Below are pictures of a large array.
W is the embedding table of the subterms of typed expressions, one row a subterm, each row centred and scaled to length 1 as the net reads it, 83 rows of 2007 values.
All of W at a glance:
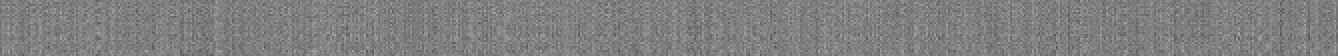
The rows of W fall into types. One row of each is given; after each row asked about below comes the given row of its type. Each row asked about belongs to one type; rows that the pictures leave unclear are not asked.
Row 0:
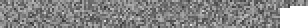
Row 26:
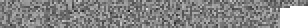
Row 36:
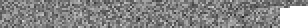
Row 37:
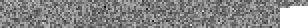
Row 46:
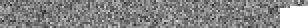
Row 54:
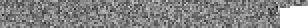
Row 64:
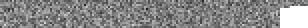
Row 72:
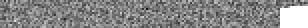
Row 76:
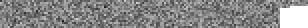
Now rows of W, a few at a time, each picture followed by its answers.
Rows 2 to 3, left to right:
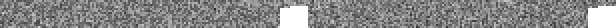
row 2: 46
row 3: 26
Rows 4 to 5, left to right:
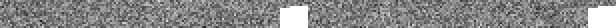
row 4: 76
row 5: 36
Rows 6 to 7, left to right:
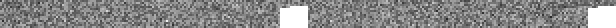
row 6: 76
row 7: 36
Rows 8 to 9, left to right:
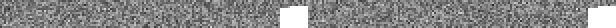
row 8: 54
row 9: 72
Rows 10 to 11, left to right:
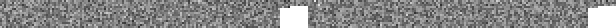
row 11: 72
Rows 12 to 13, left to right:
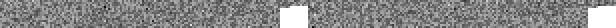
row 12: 37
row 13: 36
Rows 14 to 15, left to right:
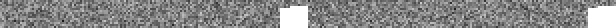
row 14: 0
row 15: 76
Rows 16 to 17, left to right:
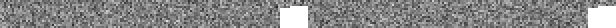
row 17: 76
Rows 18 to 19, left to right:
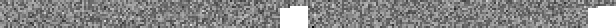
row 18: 0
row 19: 36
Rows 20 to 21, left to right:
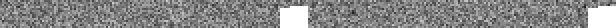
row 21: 72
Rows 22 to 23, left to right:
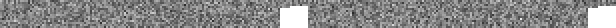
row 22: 72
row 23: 72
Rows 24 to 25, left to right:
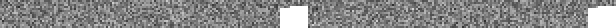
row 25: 54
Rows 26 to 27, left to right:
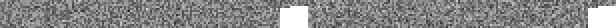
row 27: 0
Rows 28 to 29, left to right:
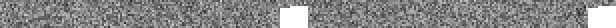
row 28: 64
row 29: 54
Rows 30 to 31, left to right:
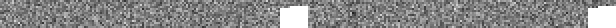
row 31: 0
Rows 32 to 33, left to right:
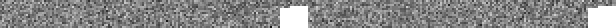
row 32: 36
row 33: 37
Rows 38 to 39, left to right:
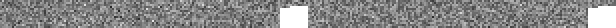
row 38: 76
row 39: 64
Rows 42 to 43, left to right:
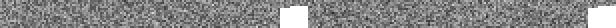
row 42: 64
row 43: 76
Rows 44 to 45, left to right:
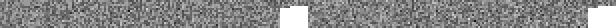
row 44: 26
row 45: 37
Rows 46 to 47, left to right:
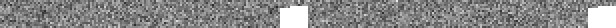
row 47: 54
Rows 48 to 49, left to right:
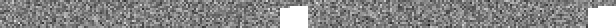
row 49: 64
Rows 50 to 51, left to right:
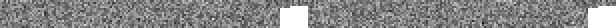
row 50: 72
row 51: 26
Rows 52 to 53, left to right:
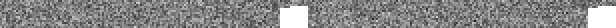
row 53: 26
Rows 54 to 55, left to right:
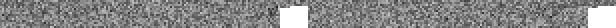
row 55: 36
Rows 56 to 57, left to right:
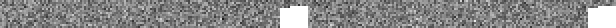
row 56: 0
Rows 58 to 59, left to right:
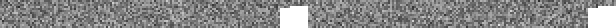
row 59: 0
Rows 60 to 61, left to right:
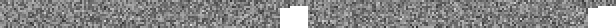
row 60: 0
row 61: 26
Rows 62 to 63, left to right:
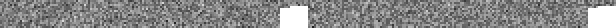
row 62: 46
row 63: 36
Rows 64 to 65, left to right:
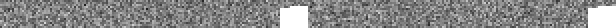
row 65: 37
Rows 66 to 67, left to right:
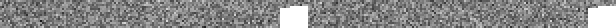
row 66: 76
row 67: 46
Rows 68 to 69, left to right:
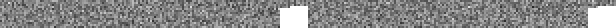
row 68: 54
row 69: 36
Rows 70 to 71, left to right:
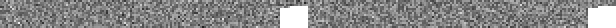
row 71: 64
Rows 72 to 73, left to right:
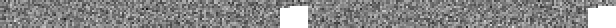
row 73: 46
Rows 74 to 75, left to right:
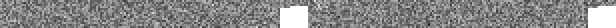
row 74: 64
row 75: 37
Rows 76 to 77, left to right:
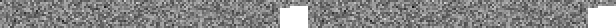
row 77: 76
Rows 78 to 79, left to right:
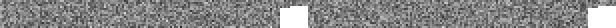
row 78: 0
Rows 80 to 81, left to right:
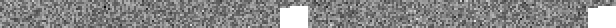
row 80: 37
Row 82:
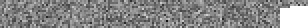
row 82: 46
